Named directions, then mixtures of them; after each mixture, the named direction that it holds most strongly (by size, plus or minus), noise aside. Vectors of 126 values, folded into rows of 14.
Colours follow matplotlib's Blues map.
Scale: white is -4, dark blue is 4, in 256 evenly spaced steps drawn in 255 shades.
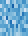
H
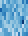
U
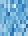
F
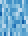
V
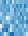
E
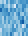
F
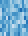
V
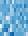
E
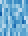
V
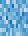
H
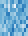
F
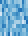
V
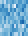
F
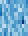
V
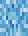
H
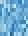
F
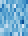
U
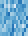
F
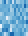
E
